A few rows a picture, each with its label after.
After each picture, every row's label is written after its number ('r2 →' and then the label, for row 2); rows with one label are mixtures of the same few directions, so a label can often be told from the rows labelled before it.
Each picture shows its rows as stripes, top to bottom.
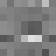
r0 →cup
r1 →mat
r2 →cup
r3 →mat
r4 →mat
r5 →mat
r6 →mat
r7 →cup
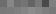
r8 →cup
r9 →mat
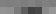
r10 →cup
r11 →mat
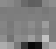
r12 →mat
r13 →cup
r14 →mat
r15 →cup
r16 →cup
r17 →cup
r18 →mat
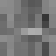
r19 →mat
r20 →mat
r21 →cup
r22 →cup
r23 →mat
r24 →mat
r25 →cup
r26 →cup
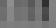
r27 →cup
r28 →cup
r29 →cup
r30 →cup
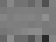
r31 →cup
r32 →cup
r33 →cup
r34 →cup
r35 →mat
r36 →cup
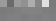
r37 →cup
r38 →mat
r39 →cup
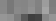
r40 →cup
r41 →cup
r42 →mat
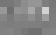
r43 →mat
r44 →cup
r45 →cup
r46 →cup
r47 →mat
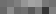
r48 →mat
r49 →cup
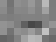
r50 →cup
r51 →cup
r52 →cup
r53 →mat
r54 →cup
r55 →mat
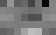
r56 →cup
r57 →mat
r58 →mat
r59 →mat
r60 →mat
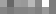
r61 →cup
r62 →cup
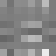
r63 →cup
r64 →cup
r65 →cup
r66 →mat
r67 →mat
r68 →mat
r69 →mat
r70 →cup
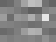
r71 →mat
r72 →mat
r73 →cup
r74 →mat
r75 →mat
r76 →cup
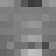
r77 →mat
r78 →cup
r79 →cup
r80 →mat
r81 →mat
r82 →mat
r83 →cup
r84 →mat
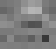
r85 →mat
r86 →mat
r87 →cup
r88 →mat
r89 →mat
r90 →cup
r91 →cup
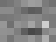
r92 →mat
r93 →mat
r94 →mat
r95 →cup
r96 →mat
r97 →cup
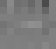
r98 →cup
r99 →cup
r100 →cup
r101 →mat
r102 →cup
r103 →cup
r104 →cup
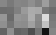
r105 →cup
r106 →mat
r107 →cup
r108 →cup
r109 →cup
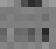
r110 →mat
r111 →mat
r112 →cup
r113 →cup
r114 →cup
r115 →cup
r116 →cup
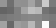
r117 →cup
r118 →mat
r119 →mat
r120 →cup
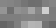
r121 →mat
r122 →cup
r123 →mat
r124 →mat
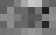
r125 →mat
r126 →cup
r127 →mat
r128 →cup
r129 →mat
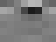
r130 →mat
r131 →mat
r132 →mat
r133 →cup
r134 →mat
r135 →mat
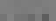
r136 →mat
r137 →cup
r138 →cup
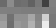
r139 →cup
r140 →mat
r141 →cup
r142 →cup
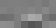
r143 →cup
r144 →cup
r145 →mat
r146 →mat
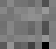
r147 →cup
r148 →cup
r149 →mat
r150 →cup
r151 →cup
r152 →cup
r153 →cup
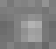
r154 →cup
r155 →cup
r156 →mat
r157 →mat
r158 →mat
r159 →mat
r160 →cup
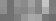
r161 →cup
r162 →cup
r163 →mat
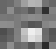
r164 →mat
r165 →cup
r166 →mat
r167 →mat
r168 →mat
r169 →mat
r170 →cup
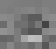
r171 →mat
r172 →cup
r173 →mat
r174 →cup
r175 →mat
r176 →mat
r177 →cup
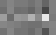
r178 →cup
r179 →cup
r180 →cup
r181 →mat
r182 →cup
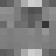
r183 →mat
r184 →mat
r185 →mat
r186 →cup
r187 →cup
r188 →cup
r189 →mat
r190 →mat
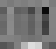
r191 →cup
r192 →cup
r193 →cup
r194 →cup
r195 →cup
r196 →mat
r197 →mat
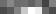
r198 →cup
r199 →mat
